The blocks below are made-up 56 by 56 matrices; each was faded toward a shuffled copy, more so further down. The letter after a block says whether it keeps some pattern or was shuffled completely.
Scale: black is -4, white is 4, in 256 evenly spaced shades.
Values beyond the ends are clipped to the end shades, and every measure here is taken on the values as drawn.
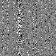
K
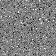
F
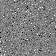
F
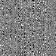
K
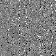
K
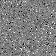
F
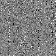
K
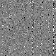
K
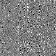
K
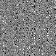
K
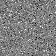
F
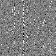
K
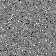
F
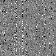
K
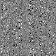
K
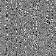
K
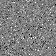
F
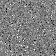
F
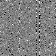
K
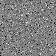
F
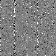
K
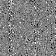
K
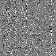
K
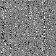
K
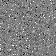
F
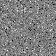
F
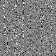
K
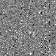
K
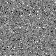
F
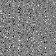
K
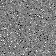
F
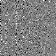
K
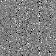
K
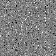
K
